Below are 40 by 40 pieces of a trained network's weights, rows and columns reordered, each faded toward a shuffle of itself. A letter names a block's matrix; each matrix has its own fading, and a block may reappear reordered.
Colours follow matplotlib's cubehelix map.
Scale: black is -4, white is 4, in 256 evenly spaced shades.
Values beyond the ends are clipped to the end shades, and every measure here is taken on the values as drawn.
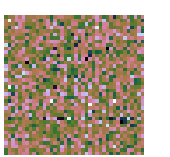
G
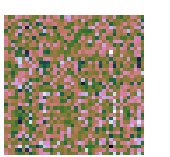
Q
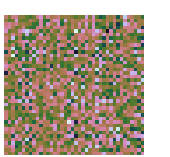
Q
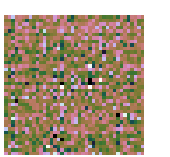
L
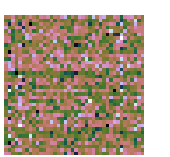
L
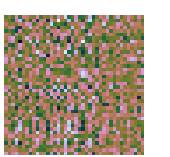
Q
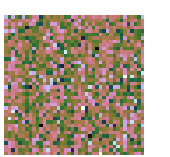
G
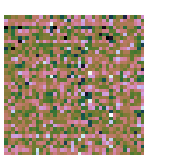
L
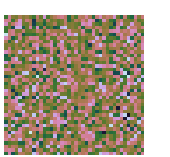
Q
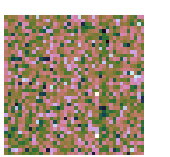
G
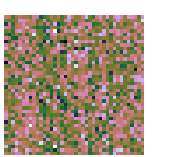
G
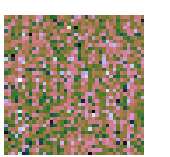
G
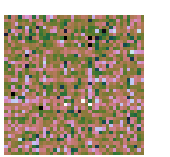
L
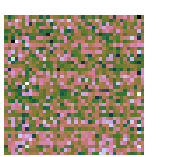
L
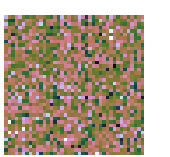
G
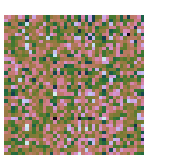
Q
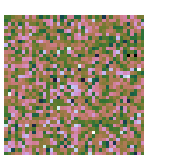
G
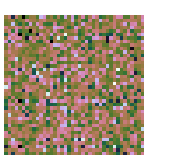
G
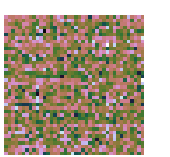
L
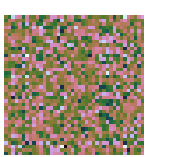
Q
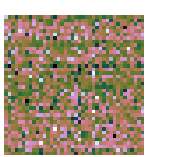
L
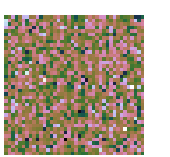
G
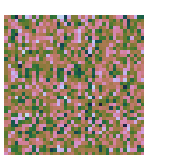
Q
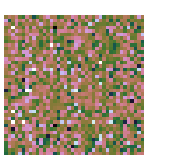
G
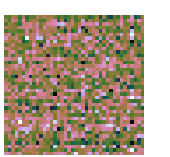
L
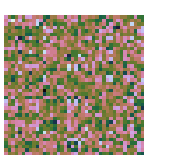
Q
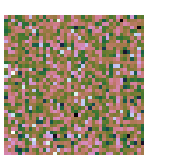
G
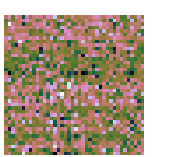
L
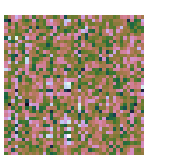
Q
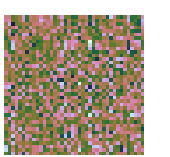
Q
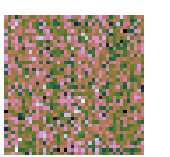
G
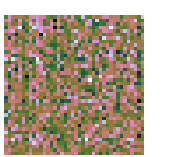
G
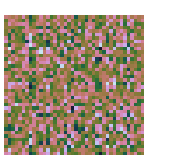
Q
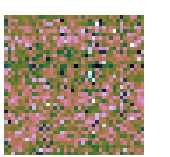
L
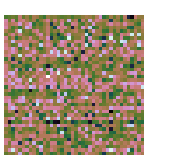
L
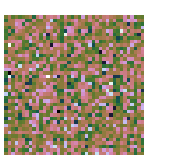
G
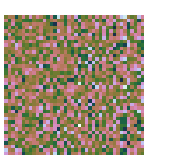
Q
